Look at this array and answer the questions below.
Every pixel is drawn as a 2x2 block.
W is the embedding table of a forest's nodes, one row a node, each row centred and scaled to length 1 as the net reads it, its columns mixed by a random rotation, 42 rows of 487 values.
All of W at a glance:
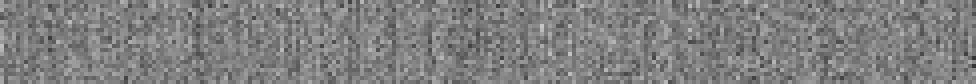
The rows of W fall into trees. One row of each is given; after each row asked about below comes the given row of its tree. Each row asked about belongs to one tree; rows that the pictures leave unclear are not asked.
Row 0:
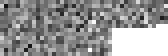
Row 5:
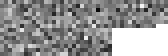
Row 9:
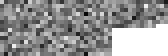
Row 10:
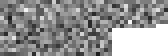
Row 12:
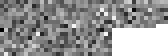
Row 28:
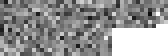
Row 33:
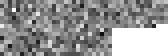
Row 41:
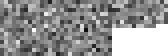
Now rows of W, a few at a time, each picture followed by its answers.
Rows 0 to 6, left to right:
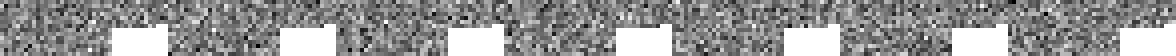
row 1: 33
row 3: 0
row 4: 41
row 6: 28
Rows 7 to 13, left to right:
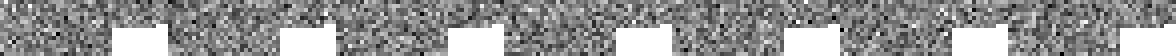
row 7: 33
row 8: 28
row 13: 0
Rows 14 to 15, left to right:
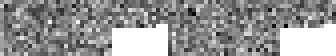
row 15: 41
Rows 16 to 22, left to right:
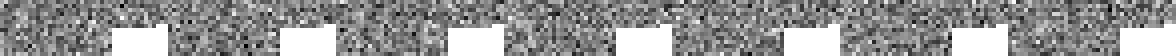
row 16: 0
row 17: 12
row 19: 5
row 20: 5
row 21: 5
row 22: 41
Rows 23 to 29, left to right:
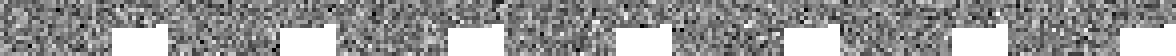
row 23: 0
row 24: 5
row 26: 0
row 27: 12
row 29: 33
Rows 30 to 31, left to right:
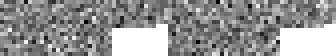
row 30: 9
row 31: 10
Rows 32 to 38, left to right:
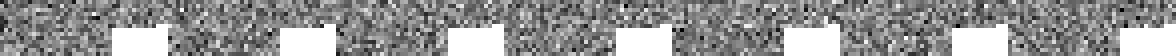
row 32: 28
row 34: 10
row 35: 0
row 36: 12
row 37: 9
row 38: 41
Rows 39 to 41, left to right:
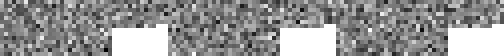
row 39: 5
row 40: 12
